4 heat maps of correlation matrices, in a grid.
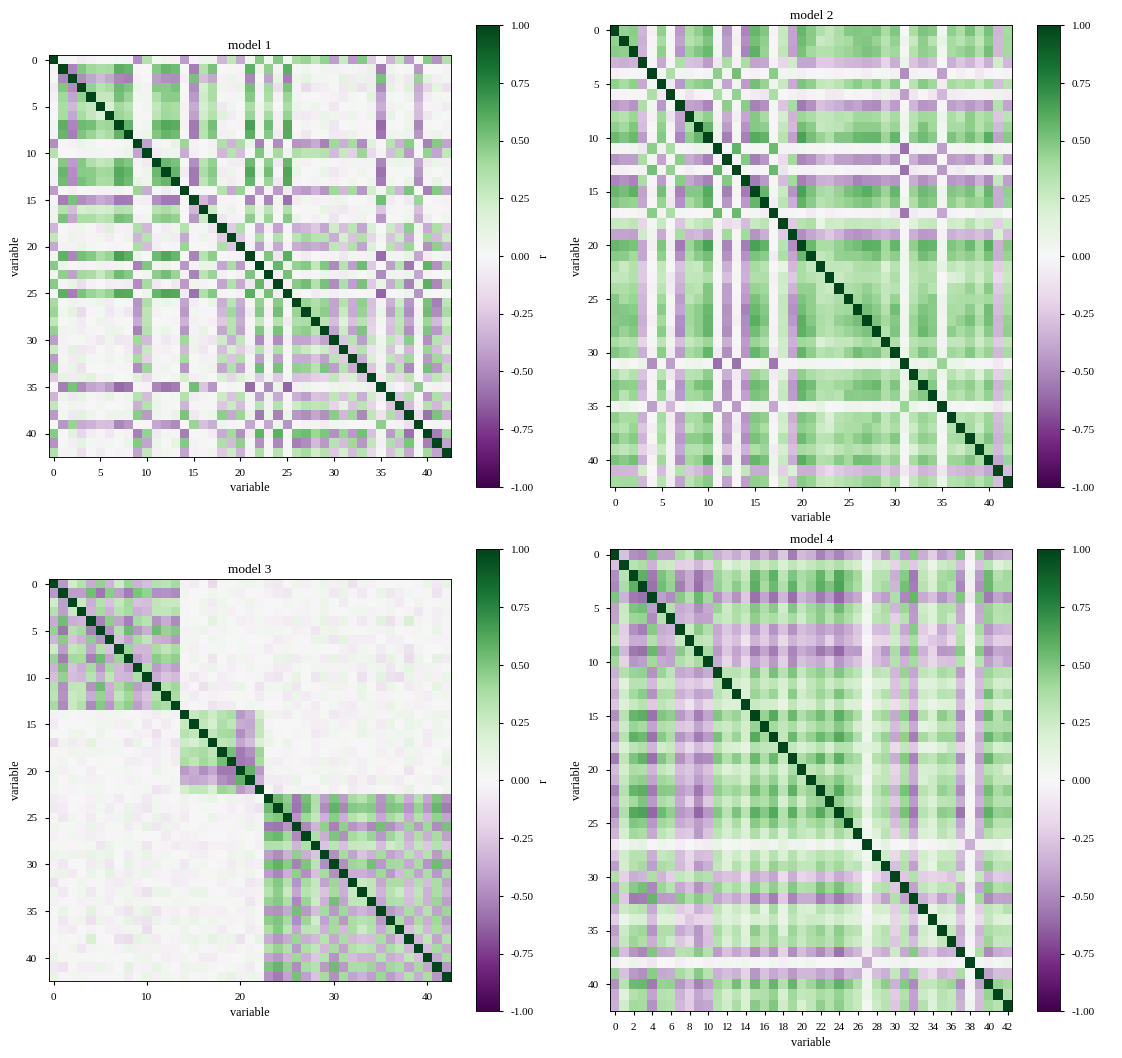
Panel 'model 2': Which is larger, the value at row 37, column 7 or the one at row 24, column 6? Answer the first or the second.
the second
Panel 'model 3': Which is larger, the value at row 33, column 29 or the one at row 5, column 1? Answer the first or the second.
the first
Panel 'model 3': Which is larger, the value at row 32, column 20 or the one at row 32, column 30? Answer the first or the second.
the second
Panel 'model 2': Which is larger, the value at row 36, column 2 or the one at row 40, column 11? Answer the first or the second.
the first
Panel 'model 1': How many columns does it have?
43
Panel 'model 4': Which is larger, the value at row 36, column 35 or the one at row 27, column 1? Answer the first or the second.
the first
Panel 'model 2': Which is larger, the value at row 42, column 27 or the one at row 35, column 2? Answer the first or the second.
the first
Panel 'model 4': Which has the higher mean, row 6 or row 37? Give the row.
6
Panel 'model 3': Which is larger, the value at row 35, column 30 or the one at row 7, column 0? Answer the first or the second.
the second
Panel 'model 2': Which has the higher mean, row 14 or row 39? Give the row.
39
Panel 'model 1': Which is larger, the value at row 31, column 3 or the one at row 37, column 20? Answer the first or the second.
the first
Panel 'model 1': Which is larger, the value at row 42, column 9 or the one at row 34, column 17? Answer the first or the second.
the second
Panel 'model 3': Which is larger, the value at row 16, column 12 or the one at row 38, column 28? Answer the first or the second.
the first
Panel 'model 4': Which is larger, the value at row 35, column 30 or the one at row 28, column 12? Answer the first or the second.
the second
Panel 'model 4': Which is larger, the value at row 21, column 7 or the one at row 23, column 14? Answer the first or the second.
the second
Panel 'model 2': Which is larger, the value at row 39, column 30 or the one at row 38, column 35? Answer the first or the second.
the first
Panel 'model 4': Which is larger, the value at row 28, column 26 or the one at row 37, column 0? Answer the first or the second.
the second
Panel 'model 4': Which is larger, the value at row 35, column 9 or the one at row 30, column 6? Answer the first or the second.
the second
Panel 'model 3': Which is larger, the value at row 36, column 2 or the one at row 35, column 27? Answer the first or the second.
the first
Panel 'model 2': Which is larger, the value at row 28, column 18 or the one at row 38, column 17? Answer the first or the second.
the first
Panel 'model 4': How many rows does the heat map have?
43
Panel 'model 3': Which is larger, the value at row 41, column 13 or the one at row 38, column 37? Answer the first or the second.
the first
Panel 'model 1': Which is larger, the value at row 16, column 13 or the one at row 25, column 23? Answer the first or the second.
the second
